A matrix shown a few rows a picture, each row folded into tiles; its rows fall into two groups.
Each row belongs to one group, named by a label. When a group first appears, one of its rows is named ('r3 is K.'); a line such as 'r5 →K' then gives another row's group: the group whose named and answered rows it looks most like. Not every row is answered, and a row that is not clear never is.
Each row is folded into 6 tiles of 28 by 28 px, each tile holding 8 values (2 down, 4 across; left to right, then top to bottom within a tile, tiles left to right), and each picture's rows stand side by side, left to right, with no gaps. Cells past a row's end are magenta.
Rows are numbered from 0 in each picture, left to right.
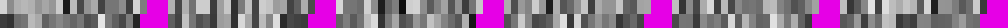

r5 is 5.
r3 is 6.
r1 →6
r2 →6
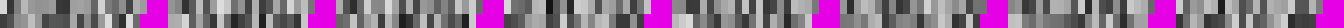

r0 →6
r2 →5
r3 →6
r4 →5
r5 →6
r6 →5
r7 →6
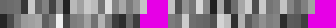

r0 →6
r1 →6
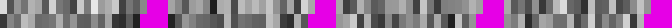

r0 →6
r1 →6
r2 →5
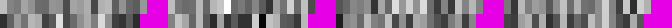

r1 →5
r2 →5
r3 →6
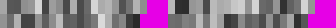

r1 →5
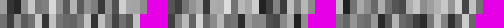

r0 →5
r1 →5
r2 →6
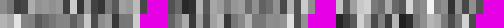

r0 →5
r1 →5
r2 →6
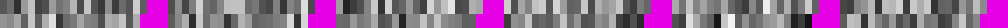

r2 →6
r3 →6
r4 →6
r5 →5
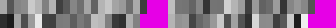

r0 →6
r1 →5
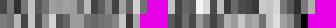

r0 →5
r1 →6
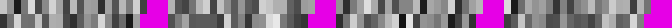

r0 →5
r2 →6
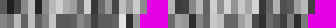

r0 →5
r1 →5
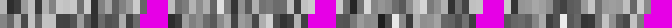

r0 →5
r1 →6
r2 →6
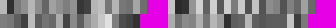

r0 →6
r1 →5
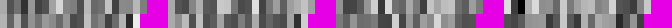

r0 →5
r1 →5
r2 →6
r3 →6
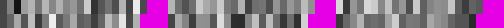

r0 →5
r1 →5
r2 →6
